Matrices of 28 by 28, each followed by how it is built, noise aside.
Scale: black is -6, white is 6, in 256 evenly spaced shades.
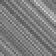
Toeplitz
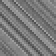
Toeplitz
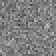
noise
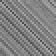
Toeplitz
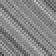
Toeplitz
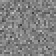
noise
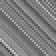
Toeplitz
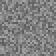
noise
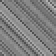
Toeplitz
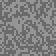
noise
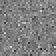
noise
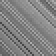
Toeplitz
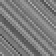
Toeplitz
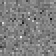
noise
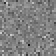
noise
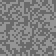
noise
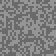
noise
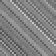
Toeplitz
